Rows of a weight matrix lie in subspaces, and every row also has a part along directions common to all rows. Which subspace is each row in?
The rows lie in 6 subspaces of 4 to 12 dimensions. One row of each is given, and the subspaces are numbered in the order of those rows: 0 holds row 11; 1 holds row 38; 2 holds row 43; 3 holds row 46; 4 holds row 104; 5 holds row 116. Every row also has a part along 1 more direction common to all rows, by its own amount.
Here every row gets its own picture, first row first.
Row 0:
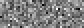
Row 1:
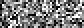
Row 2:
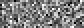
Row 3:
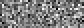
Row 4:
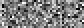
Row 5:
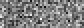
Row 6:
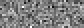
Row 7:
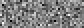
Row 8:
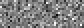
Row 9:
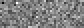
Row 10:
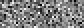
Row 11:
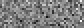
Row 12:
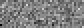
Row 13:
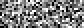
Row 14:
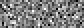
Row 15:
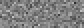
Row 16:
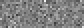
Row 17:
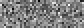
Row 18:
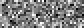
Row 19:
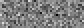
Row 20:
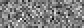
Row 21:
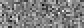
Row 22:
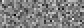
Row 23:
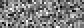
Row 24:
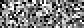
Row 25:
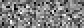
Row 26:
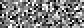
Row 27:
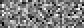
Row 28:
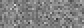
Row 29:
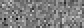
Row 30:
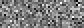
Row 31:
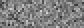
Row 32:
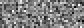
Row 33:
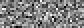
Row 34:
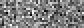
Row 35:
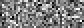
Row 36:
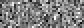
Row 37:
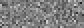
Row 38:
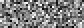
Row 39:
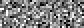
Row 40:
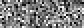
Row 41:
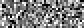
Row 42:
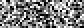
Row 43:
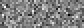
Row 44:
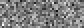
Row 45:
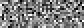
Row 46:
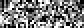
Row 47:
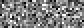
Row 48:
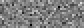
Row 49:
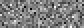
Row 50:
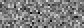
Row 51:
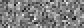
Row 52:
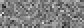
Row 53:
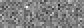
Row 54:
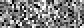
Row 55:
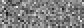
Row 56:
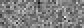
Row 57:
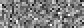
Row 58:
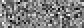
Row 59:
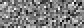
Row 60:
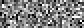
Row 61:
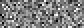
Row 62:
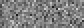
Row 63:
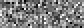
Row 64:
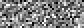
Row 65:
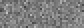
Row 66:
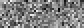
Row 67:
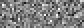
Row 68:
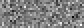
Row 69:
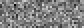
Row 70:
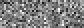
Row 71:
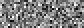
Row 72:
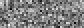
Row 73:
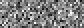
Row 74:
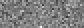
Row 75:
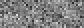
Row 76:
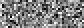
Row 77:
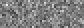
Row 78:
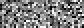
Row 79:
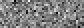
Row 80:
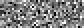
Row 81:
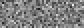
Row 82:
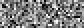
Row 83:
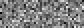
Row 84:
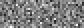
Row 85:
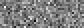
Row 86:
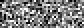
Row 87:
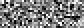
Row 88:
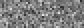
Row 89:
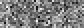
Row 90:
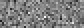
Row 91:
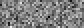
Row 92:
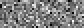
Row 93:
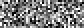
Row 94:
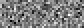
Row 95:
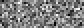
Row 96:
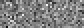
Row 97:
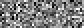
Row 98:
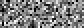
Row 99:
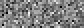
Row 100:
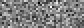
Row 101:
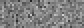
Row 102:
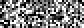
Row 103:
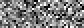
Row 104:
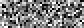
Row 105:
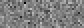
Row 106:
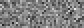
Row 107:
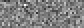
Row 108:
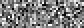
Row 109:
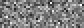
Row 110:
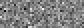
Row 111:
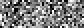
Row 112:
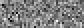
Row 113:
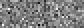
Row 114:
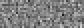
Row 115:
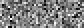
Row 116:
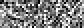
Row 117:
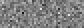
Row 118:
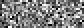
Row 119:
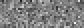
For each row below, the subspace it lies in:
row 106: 1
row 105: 2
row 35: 4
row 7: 0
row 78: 4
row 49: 2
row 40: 0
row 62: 2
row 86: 1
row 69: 4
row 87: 2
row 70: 5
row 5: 2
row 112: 5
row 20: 1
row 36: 1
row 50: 1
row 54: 1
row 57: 4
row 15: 5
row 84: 2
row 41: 2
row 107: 1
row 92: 4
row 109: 0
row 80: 4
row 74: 0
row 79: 2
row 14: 2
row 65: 1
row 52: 5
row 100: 1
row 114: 5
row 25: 0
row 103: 4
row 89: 0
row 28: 0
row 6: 5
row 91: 3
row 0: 3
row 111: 0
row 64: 1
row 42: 1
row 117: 3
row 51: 1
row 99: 2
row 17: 4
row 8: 1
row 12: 2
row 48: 2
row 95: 1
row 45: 2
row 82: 2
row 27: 4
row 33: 2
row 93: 0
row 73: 1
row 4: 4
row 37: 1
